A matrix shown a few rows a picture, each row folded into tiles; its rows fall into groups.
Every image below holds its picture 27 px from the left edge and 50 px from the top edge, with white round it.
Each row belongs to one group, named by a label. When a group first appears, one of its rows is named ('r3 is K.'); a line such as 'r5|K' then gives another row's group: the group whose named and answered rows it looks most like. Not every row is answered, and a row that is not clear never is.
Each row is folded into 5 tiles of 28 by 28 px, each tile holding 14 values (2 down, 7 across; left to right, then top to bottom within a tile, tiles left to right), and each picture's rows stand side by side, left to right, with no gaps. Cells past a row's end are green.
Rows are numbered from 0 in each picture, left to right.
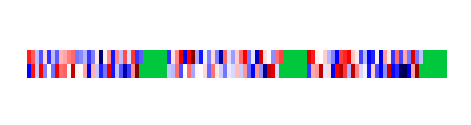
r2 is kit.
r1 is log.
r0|kit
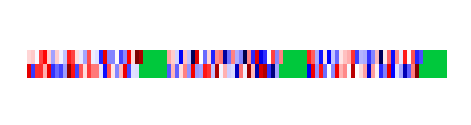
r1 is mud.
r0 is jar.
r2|kit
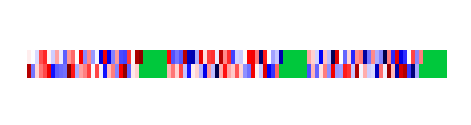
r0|jar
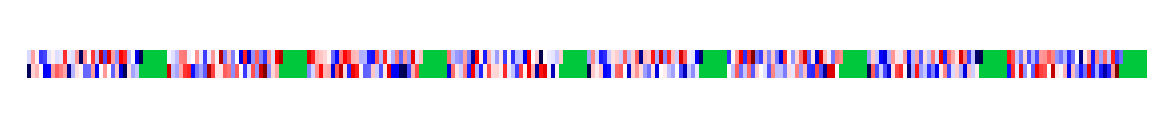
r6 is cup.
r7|kit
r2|kit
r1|jar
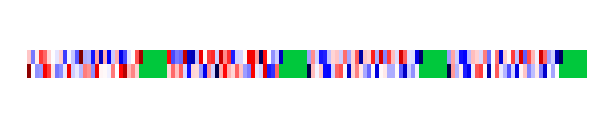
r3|cup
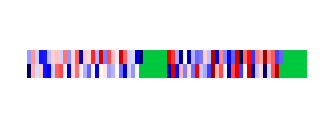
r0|cup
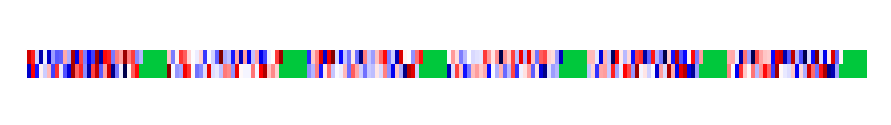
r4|mud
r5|mud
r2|log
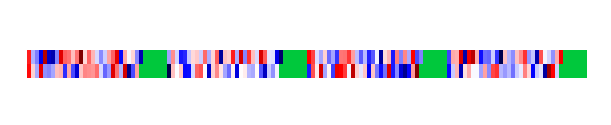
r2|kit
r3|log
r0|mud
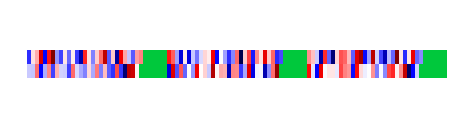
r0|log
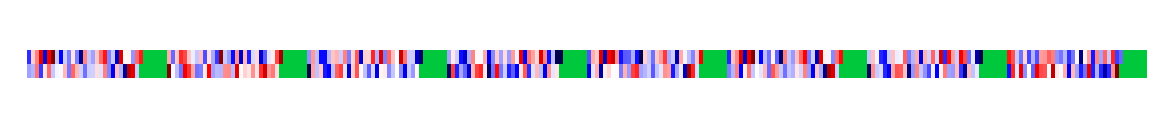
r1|jar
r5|log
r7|kit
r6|cup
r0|log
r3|cup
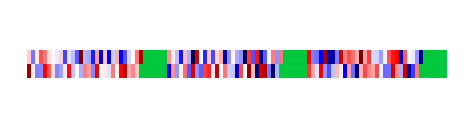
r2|mud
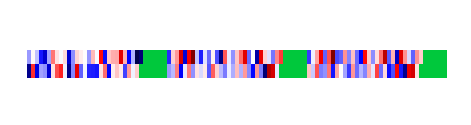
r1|log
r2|log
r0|cup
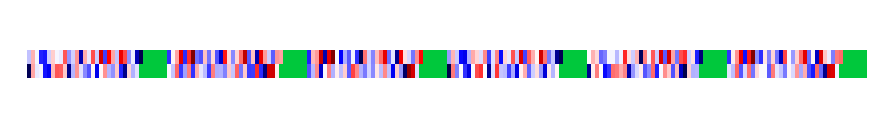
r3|cup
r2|log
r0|cup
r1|log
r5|log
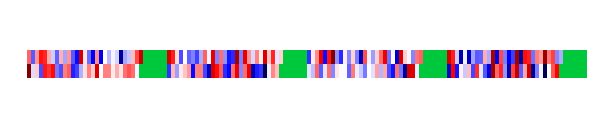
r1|kit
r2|log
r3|kit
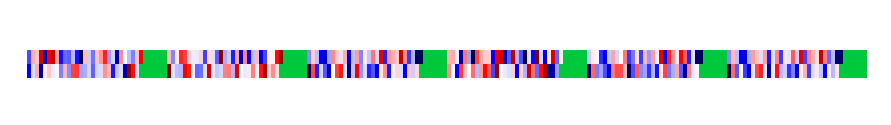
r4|cup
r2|cup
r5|cup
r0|log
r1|jar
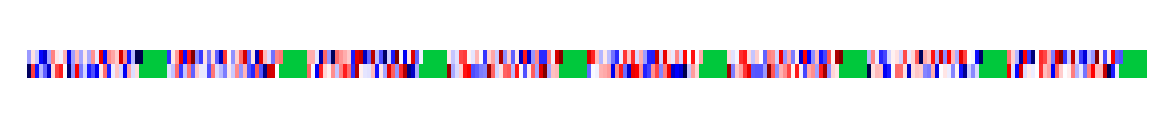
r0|cup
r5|jar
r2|mud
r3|jar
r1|log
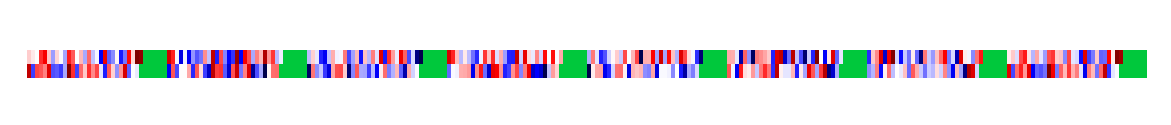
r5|mud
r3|kit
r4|cup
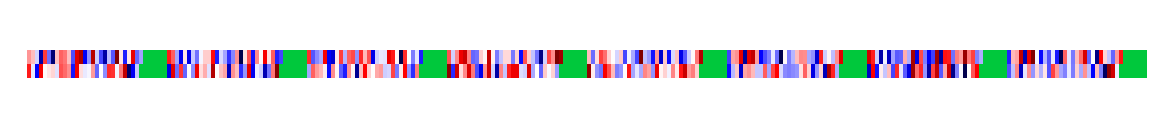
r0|mud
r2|mud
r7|log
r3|jar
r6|kit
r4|jar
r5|log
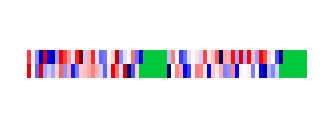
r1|cup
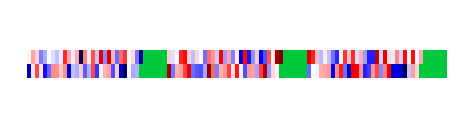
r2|kit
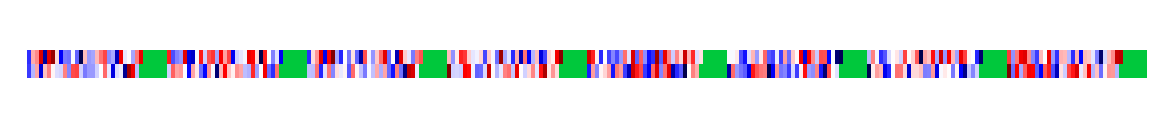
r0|log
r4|kit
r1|mud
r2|log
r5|cup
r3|jar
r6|cup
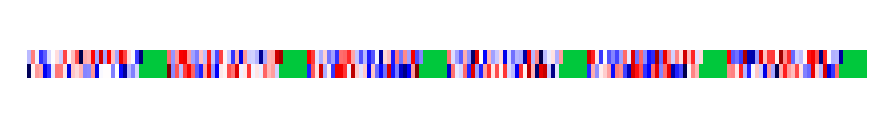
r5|mud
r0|cup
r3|mud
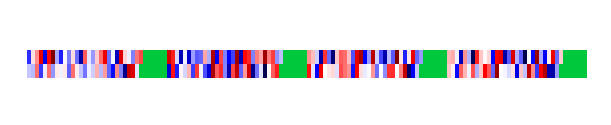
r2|mud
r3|mud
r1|kit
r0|log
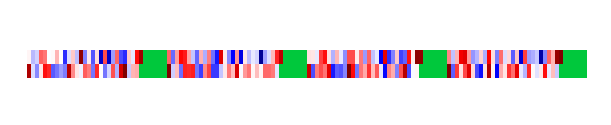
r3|jar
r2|jar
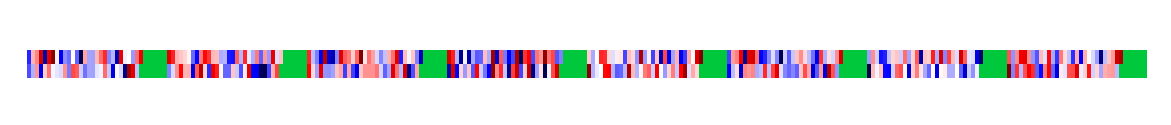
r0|log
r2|mud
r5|log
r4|jar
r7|jar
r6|cup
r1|kit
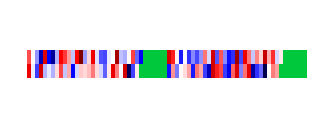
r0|mud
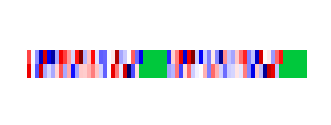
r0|mud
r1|log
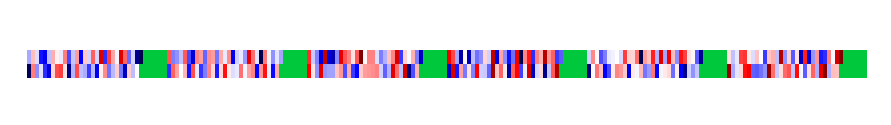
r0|cup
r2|mud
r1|mud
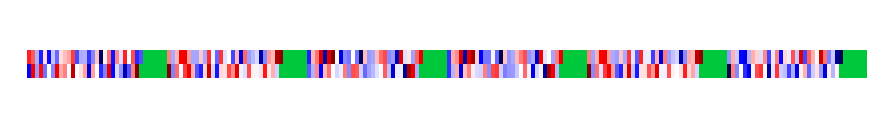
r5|cup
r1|jar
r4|jar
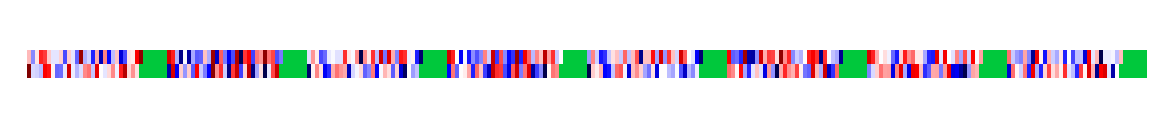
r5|mud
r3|kit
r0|jar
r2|cup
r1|kit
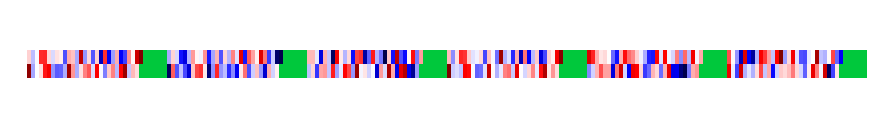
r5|mud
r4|kit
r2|mud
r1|cup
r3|jar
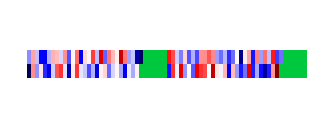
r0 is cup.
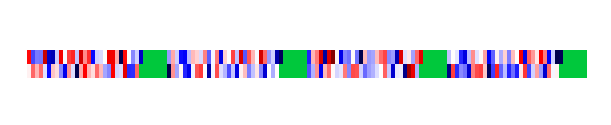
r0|mud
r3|cup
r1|cup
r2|log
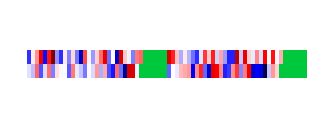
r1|kit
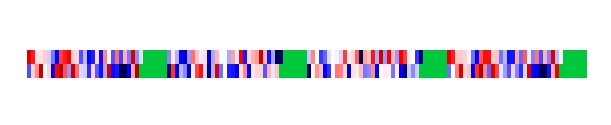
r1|cup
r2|cup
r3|kit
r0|kit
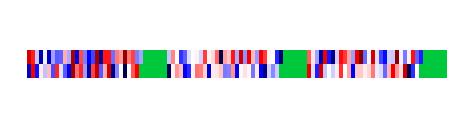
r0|kit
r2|mud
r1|cup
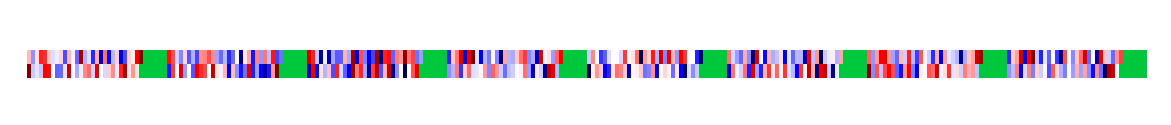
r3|log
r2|kit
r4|cup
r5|mud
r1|kit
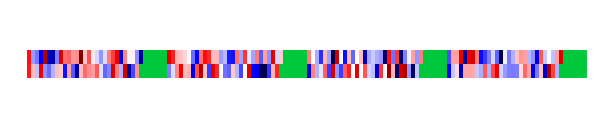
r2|mud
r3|log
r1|kit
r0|mud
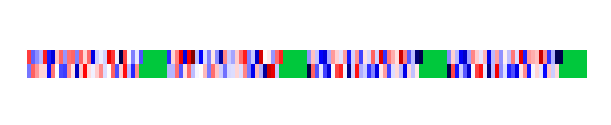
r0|mud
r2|cup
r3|cup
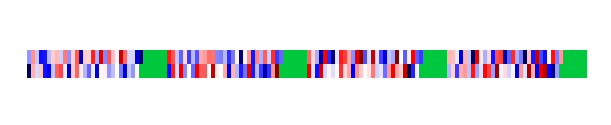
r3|mud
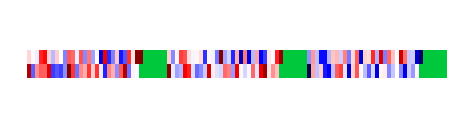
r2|cup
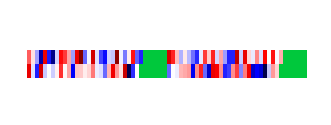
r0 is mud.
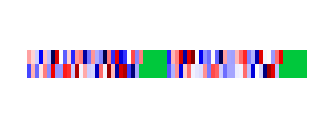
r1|log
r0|mud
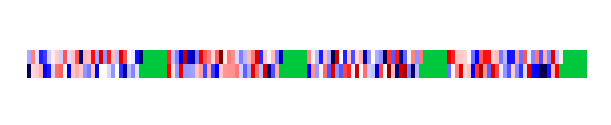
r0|cup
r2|mud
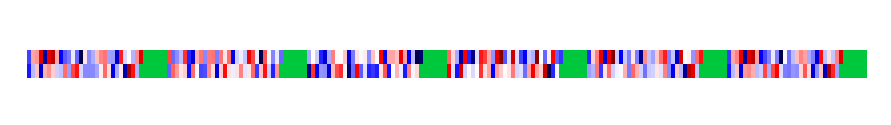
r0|log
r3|mud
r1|mud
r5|log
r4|log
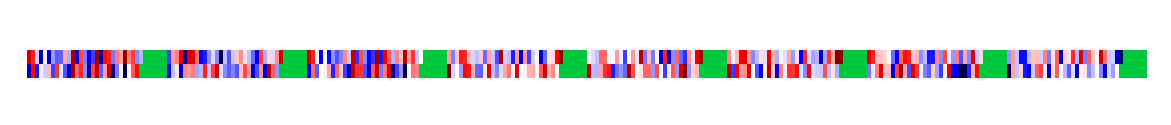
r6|kit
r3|jar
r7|cup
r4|jar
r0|kit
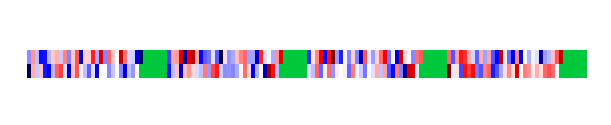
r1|log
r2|log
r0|cup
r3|jar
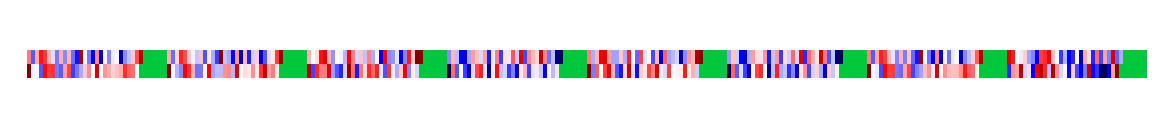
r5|cup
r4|jar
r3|cup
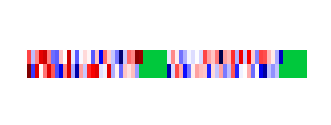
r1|cup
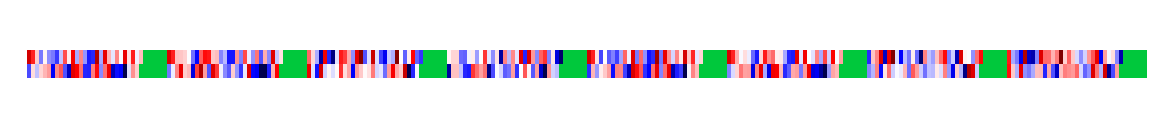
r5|kit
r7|mud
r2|mud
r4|kit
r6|log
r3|cup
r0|kit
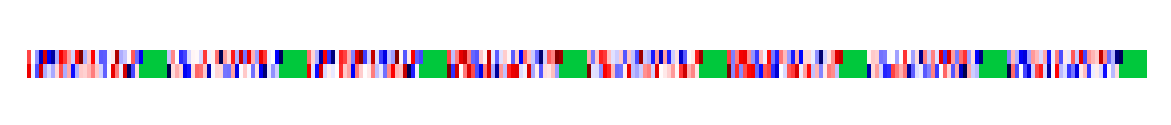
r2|mud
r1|cup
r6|cup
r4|jar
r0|mud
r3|jar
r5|jar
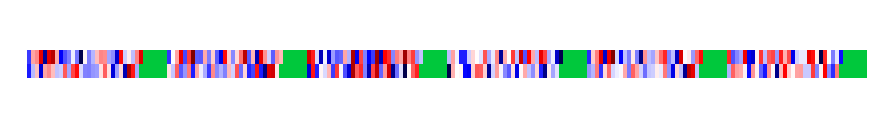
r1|log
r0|log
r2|kit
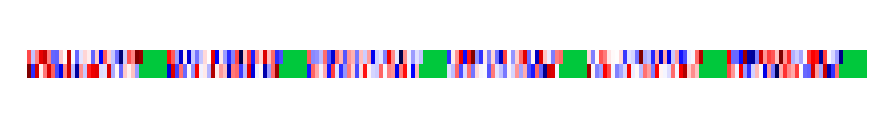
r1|kit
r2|mud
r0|jar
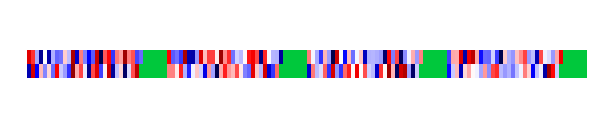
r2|mud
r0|kit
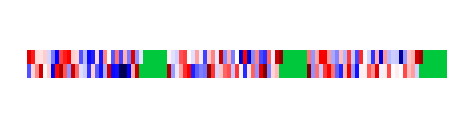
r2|jar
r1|jar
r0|kit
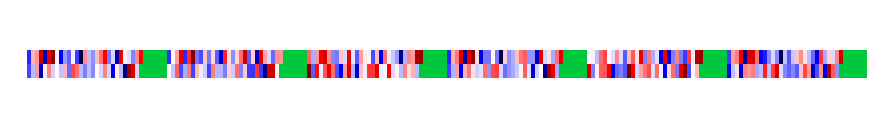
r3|log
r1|log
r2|jar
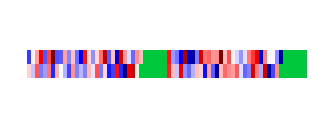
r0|log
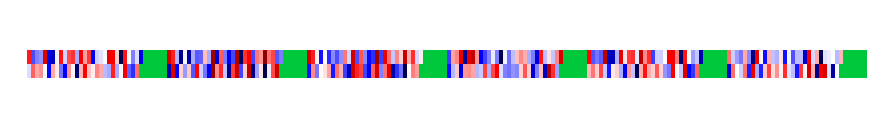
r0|mud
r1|kit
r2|kit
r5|mud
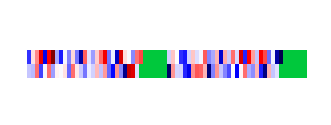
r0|log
